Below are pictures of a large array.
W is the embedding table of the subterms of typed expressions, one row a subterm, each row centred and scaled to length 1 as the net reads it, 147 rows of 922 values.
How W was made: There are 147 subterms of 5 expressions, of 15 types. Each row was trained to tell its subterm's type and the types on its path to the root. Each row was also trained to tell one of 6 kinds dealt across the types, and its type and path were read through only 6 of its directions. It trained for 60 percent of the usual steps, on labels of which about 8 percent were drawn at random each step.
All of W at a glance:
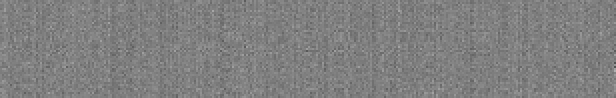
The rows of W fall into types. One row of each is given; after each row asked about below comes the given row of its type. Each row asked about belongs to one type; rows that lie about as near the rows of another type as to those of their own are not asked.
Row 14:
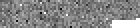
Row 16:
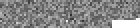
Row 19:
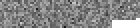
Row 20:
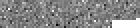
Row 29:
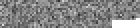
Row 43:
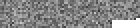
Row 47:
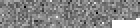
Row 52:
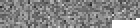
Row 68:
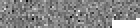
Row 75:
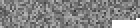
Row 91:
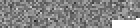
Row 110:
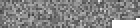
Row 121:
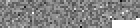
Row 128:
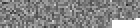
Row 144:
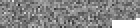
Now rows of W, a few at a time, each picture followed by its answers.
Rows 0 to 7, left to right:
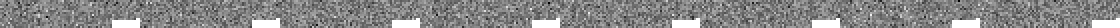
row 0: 144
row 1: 91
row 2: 43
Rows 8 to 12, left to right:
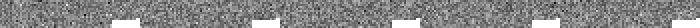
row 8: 43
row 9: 29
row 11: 52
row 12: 43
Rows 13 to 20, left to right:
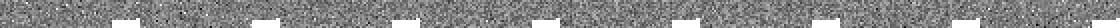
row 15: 20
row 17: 91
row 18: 52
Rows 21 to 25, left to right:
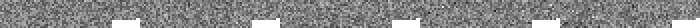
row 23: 29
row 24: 75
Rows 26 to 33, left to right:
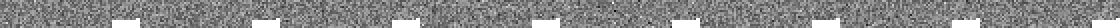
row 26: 91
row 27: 128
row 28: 91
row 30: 20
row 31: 29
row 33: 91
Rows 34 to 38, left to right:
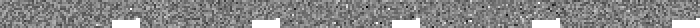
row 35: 75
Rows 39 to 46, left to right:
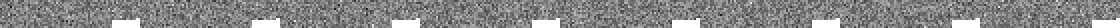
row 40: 14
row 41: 128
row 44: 43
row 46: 29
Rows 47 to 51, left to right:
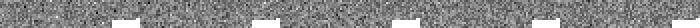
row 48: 110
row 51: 16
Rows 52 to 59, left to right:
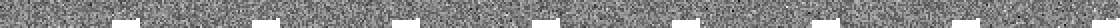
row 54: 128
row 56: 110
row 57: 128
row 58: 110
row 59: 52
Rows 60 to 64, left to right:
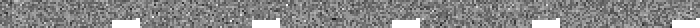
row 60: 43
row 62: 43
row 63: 47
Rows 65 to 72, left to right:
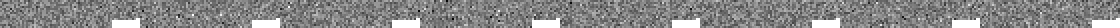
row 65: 128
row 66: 43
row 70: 16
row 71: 121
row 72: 29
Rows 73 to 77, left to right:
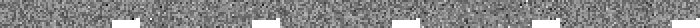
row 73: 16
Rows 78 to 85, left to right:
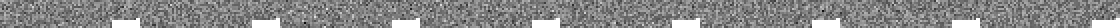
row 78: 16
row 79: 29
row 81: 16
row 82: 16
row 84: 75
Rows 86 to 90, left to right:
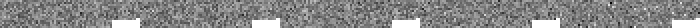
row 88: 52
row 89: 20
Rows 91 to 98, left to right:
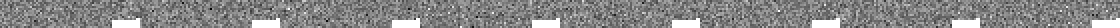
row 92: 75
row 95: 128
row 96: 19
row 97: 16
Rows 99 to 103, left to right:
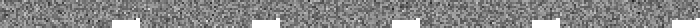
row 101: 52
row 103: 128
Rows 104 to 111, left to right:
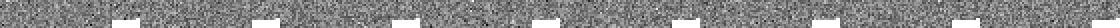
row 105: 91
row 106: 16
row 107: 52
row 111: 19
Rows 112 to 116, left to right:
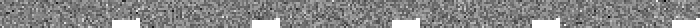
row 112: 121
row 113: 19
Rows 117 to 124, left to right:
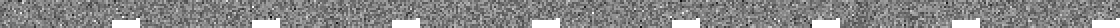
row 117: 75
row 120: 128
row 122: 91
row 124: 91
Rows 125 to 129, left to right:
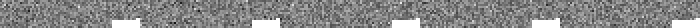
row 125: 29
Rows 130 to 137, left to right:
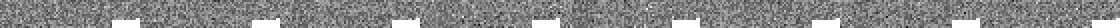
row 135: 75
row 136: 144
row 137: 20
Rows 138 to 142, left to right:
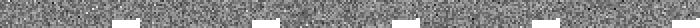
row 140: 47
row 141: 29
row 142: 20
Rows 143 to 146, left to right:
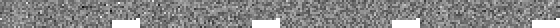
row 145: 43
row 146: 75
